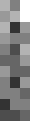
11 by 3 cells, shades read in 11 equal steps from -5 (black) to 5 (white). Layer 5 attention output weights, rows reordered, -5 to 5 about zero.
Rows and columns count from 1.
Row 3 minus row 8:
2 0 0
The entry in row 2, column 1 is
1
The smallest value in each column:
-3 -3 -1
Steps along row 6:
same up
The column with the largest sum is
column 3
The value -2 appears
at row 5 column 2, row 11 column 1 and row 11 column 2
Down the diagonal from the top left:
2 2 1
